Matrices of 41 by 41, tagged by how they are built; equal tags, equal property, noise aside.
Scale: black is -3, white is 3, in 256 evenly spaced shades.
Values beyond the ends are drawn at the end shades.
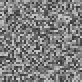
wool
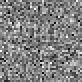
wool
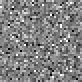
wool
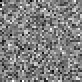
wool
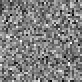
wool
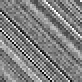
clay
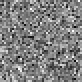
wool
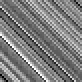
clay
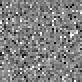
wool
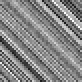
clay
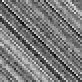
clay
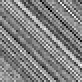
clay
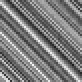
clay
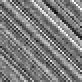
clay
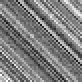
clay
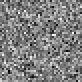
wool
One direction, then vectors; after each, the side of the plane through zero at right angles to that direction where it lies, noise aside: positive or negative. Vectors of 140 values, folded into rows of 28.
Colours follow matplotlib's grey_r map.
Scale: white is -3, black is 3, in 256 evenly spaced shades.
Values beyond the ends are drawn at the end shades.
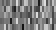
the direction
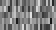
negative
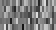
positive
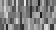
positive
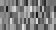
negative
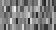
negative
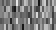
positive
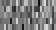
positive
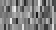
negative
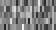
negative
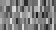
negative
